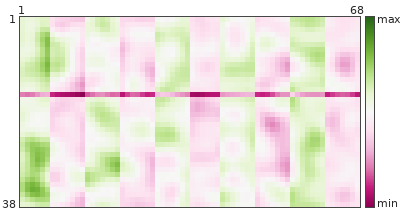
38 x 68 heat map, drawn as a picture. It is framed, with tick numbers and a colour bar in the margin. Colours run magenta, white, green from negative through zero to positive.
Ninth with the highest average: bottom left. Odd lines: row 16. Stripes: upright, repeating 5 times. Average level on the scale: 50%.
